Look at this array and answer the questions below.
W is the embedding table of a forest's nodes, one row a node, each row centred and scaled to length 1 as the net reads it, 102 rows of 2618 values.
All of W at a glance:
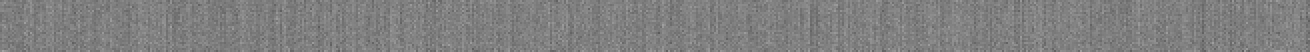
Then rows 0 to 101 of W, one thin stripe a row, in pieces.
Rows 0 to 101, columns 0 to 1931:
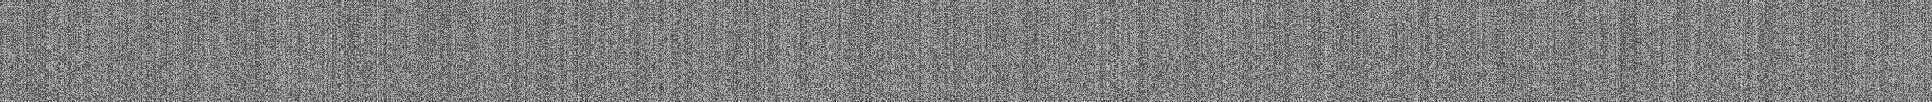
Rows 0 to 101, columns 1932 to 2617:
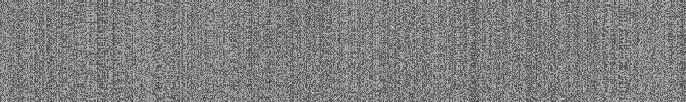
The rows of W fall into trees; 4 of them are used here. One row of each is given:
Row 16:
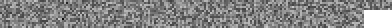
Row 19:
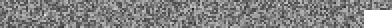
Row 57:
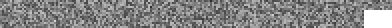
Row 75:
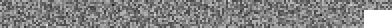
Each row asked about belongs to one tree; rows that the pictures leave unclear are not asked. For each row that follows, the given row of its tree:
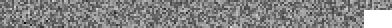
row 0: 19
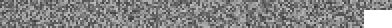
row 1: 19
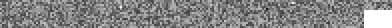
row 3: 75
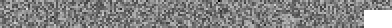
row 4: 57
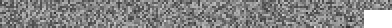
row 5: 19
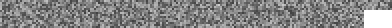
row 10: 75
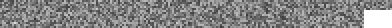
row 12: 19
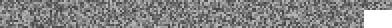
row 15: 19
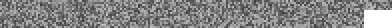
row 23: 75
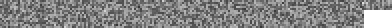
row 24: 16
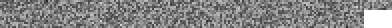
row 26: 19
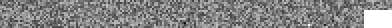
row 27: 19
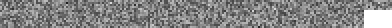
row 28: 75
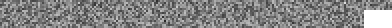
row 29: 16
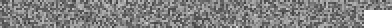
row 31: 57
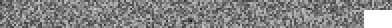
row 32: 19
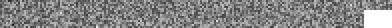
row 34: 16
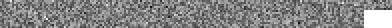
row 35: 57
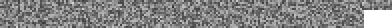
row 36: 16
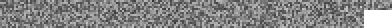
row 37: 19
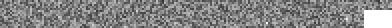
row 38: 57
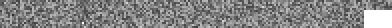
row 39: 16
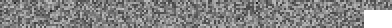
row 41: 16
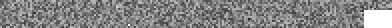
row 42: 57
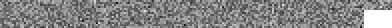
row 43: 75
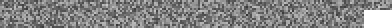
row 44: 19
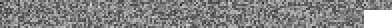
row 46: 16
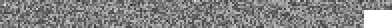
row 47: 16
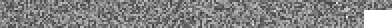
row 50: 19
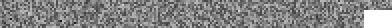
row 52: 57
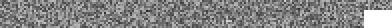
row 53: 57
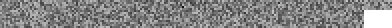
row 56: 75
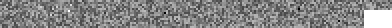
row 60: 75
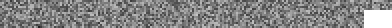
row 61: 19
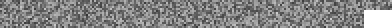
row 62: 16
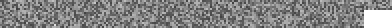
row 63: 57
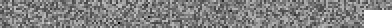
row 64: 57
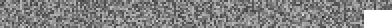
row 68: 16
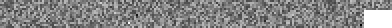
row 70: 19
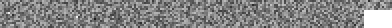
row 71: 75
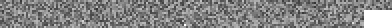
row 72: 57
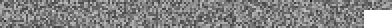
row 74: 19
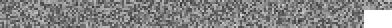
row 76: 75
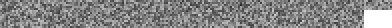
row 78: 75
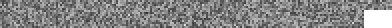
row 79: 57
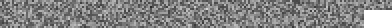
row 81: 57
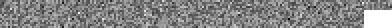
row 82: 16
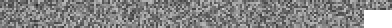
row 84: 19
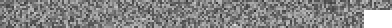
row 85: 19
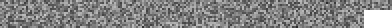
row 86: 19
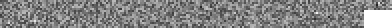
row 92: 57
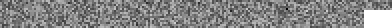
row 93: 75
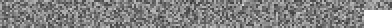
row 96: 75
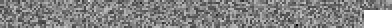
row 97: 16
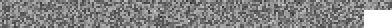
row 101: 75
